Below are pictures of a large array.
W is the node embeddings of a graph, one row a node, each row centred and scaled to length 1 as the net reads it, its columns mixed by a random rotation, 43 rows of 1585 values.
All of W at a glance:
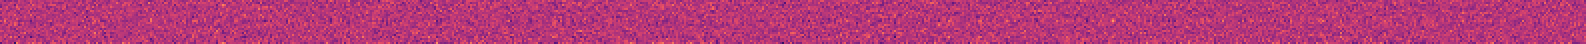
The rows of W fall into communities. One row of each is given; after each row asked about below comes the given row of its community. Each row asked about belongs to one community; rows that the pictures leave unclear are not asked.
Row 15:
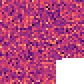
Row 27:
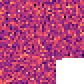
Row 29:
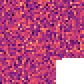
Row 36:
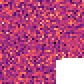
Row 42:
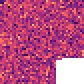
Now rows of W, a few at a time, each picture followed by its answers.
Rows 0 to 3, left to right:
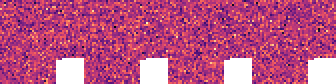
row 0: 15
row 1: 42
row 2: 15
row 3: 15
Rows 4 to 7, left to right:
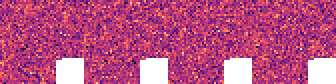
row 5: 42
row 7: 42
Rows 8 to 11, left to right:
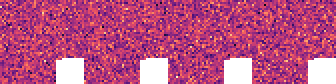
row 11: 27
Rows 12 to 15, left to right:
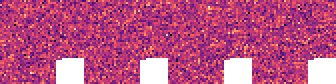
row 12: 42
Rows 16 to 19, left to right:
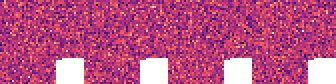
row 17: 27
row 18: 29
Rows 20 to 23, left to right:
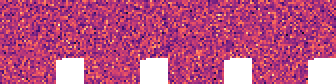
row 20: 29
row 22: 36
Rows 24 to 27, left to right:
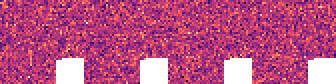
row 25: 36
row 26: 36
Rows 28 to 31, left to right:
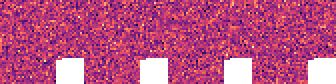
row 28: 42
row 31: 15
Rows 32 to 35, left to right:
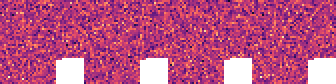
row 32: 29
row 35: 29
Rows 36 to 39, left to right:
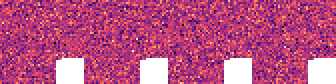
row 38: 42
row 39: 15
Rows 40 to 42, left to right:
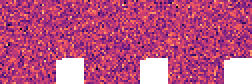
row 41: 36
